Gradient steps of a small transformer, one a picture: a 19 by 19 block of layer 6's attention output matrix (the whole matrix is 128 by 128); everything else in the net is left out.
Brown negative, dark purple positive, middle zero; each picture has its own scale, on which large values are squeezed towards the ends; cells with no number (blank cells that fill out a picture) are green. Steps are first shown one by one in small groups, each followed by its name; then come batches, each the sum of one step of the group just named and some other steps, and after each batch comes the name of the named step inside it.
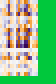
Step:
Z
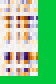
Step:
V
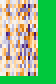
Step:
Z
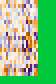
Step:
Z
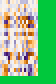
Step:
V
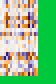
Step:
V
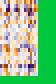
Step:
Z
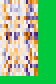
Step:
V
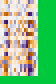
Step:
Z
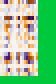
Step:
V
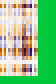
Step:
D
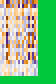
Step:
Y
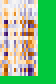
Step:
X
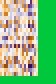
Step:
D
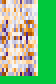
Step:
X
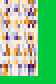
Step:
Y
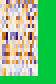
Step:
Y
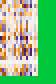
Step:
D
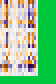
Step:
Y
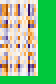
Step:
X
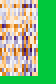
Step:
D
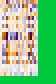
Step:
Y
